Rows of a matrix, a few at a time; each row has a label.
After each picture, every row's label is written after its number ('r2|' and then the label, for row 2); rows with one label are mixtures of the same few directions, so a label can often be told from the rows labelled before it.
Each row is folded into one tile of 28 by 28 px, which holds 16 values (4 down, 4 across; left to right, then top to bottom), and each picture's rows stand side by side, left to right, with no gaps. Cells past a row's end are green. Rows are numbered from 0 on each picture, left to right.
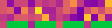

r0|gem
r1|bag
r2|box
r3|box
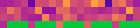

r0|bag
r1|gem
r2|bag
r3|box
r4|gem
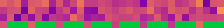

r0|box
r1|box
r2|gem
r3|bag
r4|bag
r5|gem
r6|box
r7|gem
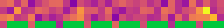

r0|gem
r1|box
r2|box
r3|gem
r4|bag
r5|gem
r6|box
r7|bag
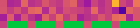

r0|box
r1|gem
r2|box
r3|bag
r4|gem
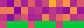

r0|gem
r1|gem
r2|gem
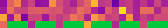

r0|box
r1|box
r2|box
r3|bag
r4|bag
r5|gem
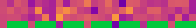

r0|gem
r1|bag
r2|bag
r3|gem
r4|bag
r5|bag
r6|box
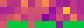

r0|gem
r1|box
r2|bag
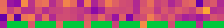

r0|box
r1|box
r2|box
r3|gem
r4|box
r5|bag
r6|box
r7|gem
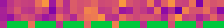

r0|bag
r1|box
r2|bag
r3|bag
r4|bag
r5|gem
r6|gem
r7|gem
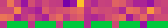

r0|gem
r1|bag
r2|box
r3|bag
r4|gem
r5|bag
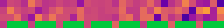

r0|bag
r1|box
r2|gem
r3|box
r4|bag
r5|gem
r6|box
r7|gem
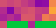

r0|bag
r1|box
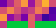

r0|box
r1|box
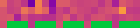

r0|gem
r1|gem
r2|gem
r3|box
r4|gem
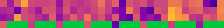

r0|gem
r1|bag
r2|bag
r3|box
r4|bag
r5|bag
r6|bag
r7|box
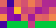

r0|bag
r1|box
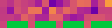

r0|bag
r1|gem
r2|box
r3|gem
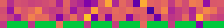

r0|bag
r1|bag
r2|bag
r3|box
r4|gem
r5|bag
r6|gem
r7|bag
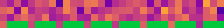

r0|gem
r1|gem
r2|gem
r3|box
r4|box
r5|gem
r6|bag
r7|gem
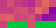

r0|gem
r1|box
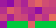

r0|bag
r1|bag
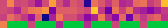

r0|bag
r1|box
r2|bag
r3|gem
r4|box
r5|gem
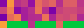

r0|bag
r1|gem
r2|box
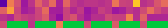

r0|gem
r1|gem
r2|bag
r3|bag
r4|gem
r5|box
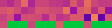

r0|box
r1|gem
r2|gem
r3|box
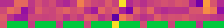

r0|box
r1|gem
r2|box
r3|gem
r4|bag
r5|gem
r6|box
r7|gem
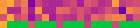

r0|bag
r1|bag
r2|gem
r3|box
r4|gem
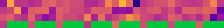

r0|gem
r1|box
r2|bag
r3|box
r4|box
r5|box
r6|gem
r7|box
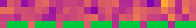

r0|gem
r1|box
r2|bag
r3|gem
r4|box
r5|box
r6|bag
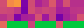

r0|box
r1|box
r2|bag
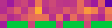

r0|bag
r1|bag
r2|box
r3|gem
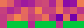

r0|box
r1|bag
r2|box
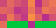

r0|bag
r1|bag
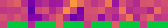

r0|box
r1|bag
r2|box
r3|box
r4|bag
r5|gem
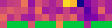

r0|box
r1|bag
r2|box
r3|bag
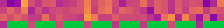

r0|box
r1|gem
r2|box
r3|bag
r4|bag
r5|bag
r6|box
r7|box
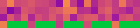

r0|bag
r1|box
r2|gem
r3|gem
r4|bag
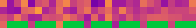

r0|gem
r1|gem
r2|bag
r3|box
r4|bag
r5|box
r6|box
